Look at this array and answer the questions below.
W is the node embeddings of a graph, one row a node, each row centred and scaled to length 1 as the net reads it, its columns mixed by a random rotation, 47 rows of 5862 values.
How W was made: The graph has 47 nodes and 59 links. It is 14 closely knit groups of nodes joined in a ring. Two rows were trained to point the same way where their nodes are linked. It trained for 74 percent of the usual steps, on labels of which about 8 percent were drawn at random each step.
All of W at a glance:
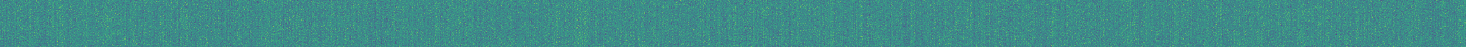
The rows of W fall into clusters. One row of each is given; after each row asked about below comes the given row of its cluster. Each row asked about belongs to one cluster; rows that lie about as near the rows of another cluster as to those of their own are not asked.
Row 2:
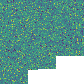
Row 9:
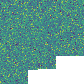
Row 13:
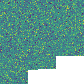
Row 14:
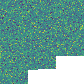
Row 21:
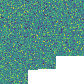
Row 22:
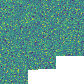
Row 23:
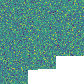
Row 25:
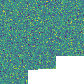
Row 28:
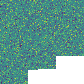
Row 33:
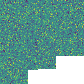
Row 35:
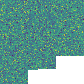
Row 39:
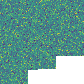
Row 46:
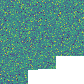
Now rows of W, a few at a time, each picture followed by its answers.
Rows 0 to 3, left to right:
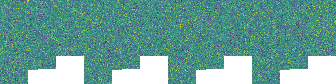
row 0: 35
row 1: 28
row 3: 13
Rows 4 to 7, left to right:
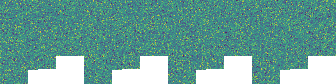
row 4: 14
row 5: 25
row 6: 23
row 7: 23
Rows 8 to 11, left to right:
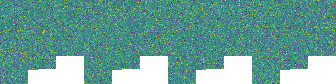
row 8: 14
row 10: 33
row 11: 21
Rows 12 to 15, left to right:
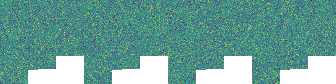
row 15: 28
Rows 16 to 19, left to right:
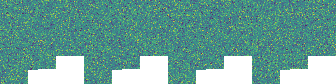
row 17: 33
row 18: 21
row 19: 9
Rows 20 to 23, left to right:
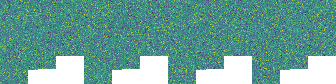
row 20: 9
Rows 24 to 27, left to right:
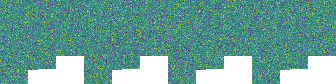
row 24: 22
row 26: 2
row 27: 9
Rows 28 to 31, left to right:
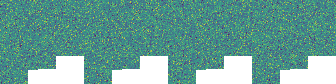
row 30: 23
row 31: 46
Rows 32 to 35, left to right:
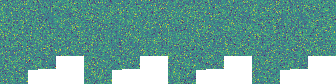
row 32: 35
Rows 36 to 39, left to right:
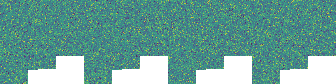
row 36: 28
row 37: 21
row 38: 39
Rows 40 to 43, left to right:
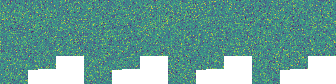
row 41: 13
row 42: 25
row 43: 39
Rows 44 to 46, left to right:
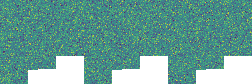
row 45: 33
